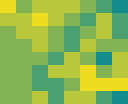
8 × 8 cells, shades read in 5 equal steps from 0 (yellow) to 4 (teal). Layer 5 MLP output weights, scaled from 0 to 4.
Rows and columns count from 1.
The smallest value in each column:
0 1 0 1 1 0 0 0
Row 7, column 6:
0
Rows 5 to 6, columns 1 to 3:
2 2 2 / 2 2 3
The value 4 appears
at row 1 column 8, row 5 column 7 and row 8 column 8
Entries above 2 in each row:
2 2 2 1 2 1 2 3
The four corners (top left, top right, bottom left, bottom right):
0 4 2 4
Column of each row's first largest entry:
8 6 5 5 7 3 3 8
